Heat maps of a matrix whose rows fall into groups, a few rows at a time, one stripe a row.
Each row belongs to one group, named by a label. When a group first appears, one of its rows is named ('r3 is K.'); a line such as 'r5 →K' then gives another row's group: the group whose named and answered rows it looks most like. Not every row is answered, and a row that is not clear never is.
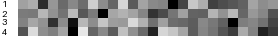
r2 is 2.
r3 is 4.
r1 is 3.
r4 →4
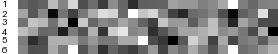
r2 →4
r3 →4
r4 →2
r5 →3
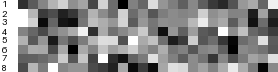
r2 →2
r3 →2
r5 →4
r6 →4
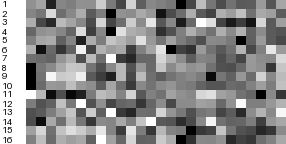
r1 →3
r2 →2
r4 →2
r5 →4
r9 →2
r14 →3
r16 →3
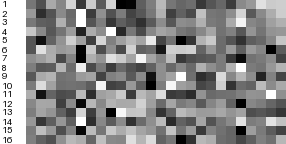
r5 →3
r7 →4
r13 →2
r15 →4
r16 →3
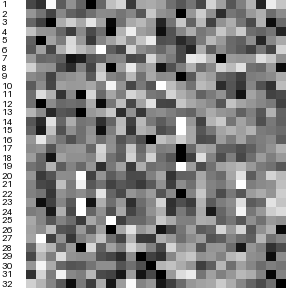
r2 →3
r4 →2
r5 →3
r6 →3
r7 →3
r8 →2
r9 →3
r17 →3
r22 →3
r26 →2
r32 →2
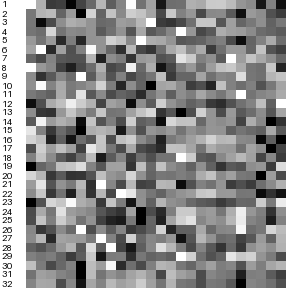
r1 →2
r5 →4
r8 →2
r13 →3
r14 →4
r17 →4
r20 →2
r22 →2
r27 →3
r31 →4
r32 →4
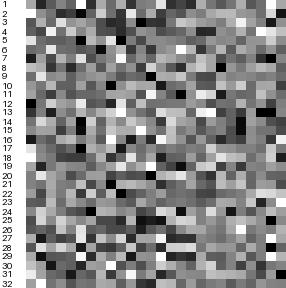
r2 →2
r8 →3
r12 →2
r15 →4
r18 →2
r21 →2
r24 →3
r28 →4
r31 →2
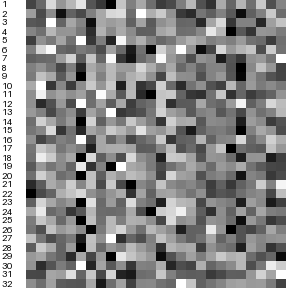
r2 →4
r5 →2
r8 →4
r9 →4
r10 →3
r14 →4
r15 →4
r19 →2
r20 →4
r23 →4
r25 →4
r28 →4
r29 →2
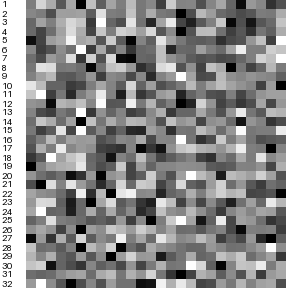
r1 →4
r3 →3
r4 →3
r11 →3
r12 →3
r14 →4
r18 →2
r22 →2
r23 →3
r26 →4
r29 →2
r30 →3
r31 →3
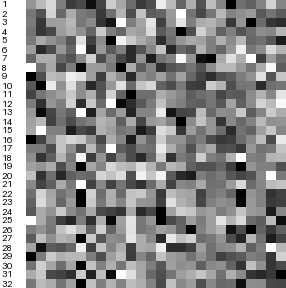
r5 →2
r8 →2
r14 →3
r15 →3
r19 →4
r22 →4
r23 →4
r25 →2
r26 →3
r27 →4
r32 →4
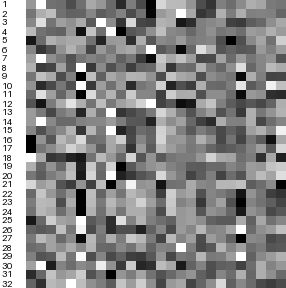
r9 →4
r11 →4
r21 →2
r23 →4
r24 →4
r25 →2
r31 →2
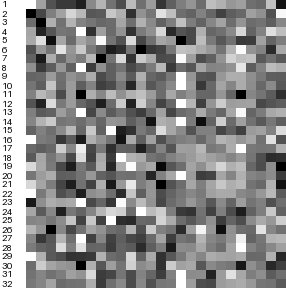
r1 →2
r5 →3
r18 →2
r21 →2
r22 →2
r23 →2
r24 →4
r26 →3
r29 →2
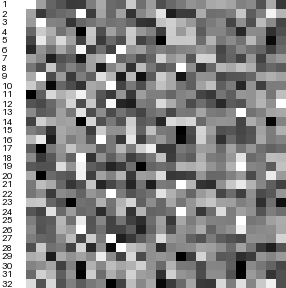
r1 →2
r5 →4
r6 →2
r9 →3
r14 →4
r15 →3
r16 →3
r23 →2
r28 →2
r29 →3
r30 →4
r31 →4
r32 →2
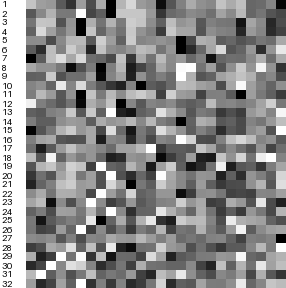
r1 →2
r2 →2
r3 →4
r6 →3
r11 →4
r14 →3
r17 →3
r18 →2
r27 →4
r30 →2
